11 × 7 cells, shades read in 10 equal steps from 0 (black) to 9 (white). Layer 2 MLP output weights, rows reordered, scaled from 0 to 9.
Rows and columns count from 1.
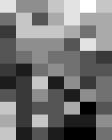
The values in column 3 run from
3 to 7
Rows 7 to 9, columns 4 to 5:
1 5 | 3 1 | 3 6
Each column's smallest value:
1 1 3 1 0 0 2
